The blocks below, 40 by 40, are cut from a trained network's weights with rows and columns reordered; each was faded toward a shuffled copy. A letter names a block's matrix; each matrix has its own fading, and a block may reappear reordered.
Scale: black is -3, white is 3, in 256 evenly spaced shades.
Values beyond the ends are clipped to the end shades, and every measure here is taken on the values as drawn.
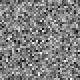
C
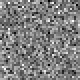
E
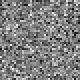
C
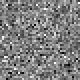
E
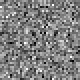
C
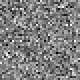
C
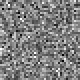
C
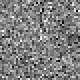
E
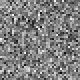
C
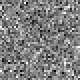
E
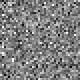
E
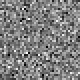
C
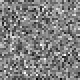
C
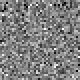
E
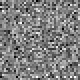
C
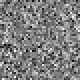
C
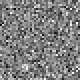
C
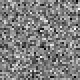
C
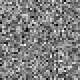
C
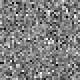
E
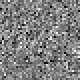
E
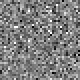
E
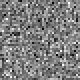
E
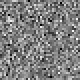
C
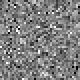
E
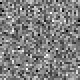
E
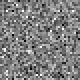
E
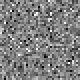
E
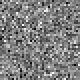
E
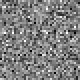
C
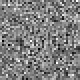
C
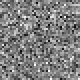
C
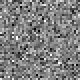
E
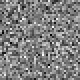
C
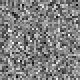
C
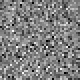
E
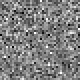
E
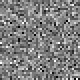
C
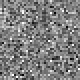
E
